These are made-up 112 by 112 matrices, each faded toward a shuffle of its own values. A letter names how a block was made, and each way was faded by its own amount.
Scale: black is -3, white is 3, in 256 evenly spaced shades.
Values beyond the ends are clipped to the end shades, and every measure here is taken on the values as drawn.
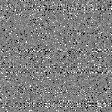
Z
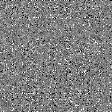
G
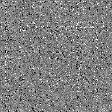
G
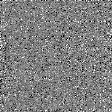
G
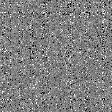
G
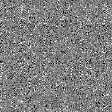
G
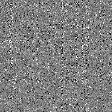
G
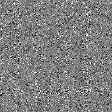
G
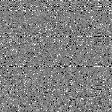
Z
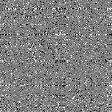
Z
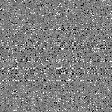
Z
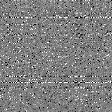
Z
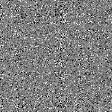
G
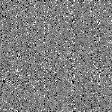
G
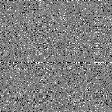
Z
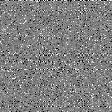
Z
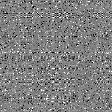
Z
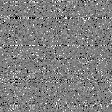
Z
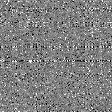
Z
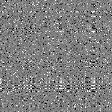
Z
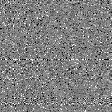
Z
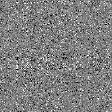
G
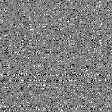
Z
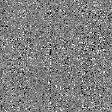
G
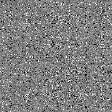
G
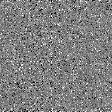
G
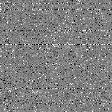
Z
